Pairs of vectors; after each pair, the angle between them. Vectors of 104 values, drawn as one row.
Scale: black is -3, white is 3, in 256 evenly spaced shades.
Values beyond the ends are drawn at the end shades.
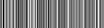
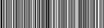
partly aligned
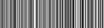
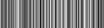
orthogonal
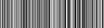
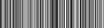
partly opposed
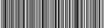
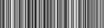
partly opposed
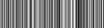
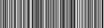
nearly opposite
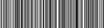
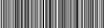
nearly parallel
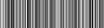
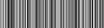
nearly parallel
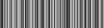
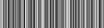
nearly opposite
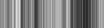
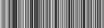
orthogonal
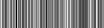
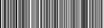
partly aligned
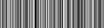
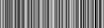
orthogonal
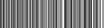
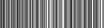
nearly parallel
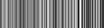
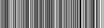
partly opposed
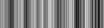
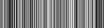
partly aligned
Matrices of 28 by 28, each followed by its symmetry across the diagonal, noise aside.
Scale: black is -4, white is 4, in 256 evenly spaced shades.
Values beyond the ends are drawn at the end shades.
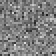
neither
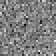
neither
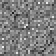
symmetric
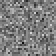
neither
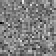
antisymmetric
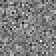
symmetric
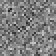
symmetric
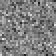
antisymmetric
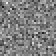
antisymmetric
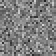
neither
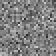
antisymmetric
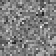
symmetric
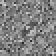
symmetric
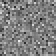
antisymmetric
